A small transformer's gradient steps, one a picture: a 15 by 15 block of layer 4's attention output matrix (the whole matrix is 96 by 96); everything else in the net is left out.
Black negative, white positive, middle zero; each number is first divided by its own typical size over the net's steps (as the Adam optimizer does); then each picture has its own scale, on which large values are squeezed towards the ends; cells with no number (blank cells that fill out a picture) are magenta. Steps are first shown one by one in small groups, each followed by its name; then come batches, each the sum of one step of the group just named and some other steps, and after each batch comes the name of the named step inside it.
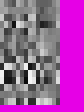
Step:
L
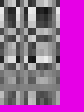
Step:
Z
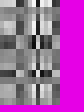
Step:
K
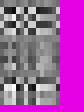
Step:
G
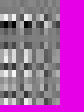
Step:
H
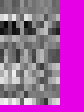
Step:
H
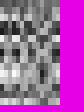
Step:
H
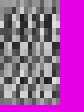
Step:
G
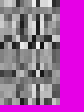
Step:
K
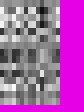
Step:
G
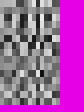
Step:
K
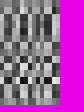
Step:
L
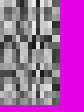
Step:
K
